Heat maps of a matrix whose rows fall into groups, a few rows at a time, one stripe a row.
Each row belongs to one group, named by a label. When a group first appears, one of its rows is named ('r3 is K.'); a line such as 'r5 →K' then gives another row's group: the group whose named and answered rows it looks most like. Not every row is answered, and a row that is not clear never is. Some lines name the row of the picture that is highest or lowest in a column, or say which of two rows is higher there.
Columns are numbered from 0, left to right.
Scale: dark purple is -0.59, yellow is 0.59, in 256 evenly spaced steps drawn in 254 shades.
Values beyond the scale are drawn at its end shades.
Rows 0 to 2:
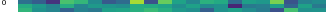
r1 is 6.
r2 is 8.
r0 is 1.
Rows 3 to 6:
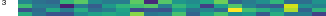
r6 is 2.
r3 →1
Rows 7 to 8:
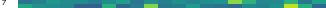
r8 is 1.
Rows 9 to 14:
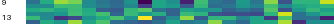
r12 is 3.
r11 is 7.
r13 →2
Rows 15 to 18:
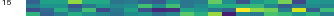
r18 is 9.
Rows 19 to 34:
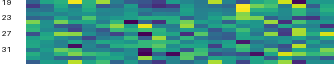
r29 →6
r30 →8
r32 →3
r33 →2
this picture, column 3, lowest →30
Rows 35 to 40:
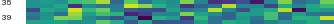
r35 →3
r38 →9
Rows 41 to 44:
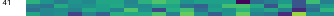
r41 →6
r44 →8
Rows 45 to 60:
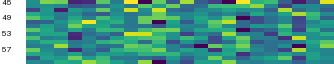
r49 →6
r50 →1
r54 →8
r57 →8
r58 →6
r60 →1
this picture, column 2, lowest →47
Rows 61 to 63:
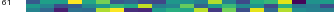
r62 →2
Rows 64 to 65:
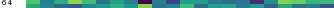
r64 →3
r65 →2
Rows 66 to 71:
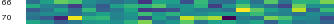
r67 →8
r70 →9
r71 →2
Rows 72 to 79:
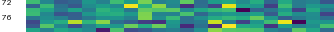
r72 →2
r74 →6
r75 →2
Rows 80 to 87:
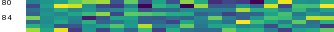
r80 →3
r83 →3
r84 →7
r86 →2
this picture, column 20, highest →84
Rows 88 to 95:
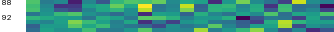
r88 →8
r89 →2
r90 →2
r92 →6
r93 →3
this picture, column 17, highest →91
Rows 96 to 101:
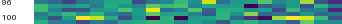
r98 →2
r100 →3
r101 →8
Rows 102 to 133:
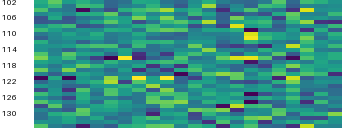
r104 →8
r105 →3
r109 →6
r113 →3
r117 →6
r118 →3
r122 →3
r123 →2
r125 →6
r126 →1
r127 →6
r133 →8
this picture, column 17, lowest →121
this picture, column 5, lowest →116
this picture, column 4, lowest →116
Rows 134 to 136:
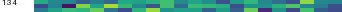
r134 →8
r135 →9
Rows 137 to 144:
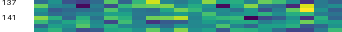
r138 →8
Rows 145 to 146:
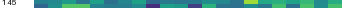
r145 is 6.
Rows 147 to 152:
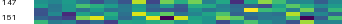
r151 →1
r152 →8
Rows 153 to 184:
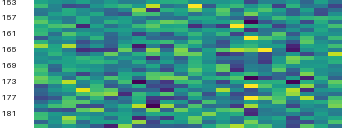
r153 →6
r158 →6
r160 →6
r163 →8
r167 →3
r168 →3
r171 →8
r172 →6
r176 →3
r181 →6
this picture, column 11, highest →154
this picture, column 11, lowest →159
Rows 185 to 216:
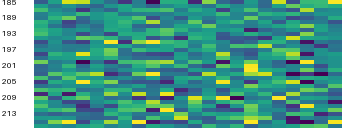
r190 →2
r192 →6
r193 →8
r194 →3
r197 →3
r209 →9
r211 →8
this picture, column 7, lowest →209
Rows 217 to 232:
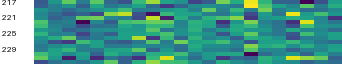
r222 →8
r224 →2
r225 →8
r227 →1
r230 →6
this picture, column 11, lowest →217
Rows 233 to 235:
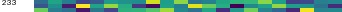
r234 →9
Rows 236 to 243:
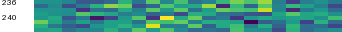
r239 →3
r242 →2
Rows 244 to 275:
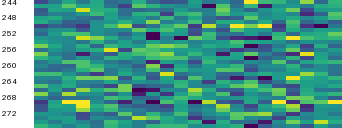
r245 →7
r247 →1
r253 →3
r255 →6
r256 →3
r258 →6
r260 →1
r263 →3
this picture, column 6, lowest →269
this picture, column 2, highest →269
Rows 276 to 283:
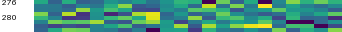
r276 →7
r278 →9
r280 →2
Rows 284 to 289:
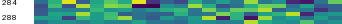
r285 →9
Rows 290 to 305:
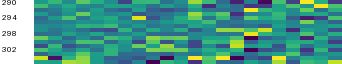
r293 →9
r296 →3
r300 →1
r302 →6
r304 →9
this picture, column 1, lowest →304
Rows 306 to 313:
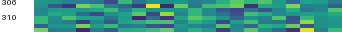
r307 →1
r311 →8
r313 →8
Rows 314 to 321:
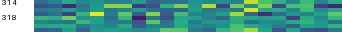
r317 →1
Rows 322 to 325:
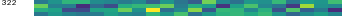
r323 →8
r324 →2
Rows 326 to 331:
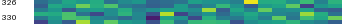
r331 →9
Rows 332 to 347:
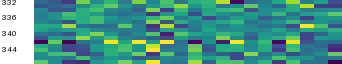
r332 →9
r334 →1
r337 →1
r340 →1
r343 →2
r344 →2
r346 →9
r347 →2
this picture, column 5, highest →342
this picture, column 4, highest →340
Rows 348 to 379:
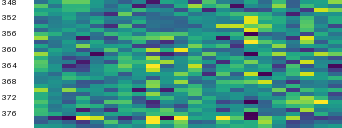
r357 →8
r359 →9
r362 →2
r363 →8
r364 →2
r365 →2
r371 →2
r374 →3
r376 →6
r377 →1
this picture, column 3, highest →377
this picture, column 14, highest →354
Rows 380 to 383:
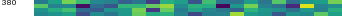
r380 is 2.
